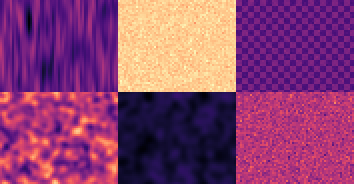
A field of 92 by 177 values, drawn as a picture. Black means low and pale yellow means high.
The table splits into 2 rows of 3 panels. Panel 1,1: low, streaked downward. Panel 1,2: very high, fine-grained, faint in contrast. Panel 1,3: low, checkered. Panel 2,1: middling, blotchy, strong in contrast. Panel 2,2: very low, blotchy, faint in contrast. Panel 2,3: middling, fine-grained.
